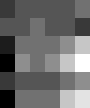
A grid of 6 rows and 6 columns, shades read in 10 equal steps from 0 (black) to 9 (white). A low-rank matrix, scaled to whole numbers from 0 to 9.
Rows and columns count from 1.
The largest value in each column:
3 5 4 5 7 9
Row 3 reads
1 4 4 4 5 7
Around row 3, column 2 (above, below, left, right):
3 5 1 4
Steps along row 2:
same up down same down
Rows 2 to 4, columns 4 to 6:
3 3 2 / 4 5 7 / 5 7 9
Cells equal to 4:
10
